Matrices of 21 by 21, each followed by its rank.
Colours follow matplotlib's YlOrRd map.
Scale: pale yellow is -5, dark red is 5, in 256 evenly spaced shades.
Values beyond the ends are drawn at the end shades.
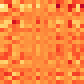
two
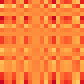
one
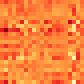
three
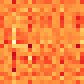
three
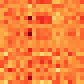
three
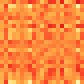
two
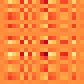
one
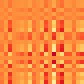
one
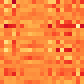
three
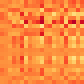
two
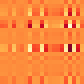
one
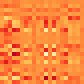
two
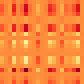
one
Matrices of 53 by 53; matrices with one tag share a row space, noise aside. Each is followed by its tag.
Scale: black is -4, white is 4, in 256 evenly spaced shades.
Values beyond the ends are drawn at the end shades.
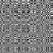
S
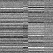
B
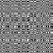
S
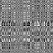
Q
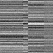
B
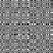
S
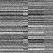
B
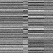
B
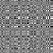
S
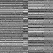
B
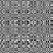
S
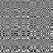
S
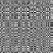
S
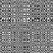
Q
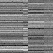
B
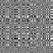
S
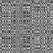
Q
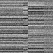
B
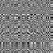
S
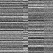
B
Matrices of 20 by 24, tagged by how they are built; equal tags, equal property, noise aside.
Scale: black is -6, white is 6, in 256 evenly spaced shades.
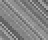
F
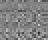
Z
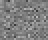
Z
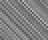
F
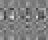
Z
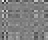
Z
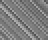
F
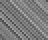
F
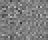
Z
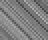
F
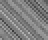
F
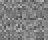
Z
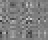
Z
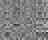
Z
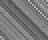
F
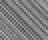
F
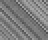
F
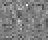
Z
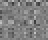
Z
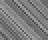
F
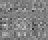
Z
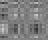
Z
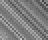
F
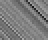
F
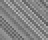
F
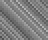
F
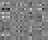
Z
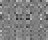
Z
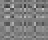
Z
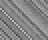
F
